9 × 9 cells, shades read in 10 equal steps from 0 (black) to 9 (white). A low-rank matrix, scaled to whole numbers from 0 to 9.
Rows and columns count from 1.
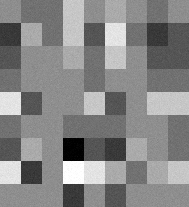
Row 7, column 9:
4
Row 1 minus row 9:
0 -1 -1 5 0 3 0 -1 0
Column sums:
42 41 43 45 43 44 44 41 42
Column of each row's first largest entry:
4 6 6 2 1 2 2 4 1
